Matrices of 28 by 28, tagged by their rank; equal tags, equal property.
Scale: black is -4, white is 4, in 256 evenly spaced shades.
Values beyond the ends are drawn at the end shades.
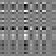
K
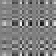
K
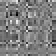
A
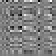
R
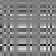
K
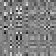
A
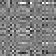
A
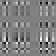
K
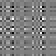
K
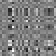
R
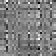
A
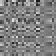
R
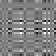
K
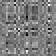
A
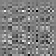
R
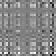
R
